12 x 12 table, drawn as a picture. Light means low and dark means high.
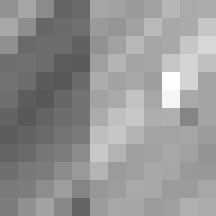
The middle left is the ninth with the highest average. A vertical seam about 40% of the way across splits the table, and the left part is higher. Values change most from cell to cell in the middle right. In the middle right lies a patch that is rougher than the rest.
